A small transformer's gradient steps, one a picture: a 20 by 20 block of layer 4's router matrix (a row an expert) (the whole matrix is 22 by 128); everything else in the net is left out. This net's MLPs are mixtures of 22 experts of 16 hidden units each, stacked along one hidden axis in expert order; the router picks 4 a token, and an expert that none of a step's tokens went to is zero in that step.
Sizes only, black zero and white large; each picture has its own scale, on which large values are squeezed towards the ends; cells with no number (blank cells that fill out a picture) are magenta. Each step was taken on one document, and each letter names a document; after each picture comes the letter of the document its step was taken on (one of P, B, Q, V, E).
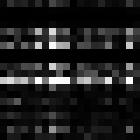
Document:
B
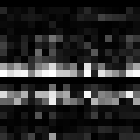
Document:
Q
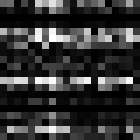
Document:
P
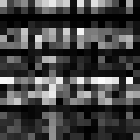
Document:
B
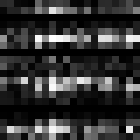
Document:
B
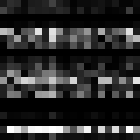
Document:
P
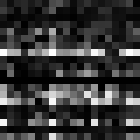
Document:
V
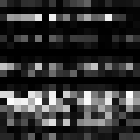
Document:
Q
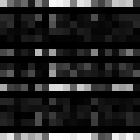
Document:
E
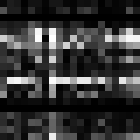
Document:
B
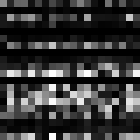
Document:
Q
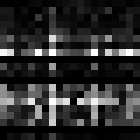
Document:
V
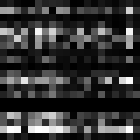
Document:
P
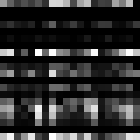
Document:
E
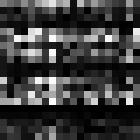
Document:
B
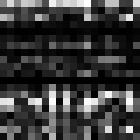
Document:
Q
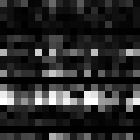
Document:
V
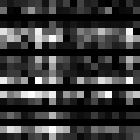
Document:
P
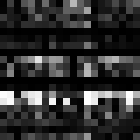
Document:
Q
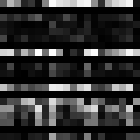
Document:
E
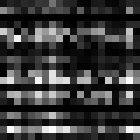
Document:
B
